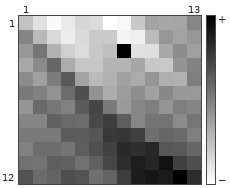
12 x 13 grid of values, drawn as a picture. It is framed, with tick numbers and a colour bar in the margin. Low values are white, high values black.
Grain: diagonal, down to the right. Lone odd cells: 1, higher than its neighbours. Ninth with the lowest average: top middle. Slope: up to the bottom. Average level on the scale: 50%.
